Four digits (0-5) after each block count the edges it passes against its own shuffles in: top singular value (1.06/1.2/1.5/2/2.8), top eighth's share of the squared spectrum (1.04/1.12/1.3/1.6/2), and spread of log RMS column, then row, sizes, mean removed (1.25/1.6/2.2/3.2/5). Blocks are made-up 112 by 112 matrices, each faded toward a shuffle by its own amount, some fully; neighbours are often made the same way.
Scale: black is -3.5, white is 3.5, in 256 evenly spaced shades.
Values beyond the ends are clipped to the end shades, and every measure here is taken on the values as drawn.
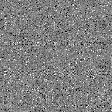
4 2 1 1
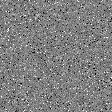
1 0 0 0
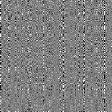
5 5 4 3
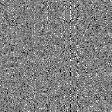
4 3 3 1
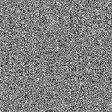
4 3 2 1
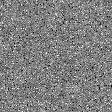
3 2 0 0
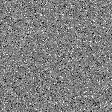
0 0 0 0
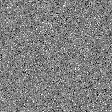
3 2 0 0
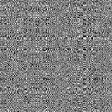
5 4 3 3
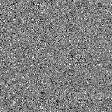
4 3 2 2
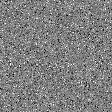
0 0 0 0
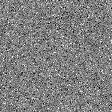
2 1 0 0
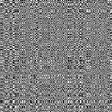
5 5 4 4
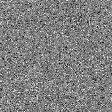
3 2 0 1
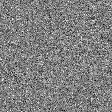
2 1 0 0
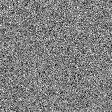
2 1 0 0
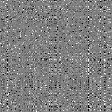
5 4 3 3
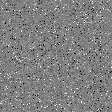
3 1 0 0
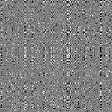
5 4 3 3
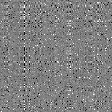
5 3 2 2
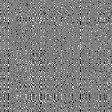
5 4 3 3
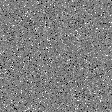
1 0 0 0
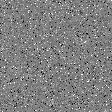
0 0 0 0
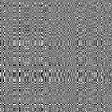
5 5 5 4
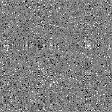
4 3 2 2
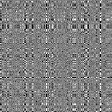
5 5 4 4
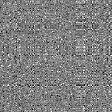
5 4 3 3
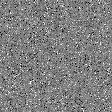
1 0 0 0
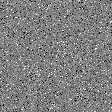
0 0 0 0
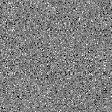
4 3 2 2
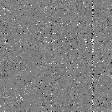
3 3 2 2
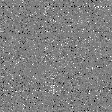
2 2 1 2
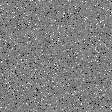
0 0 0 0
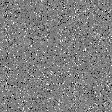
3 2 1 0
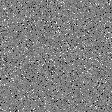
2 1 0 0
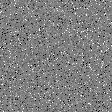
0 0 0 0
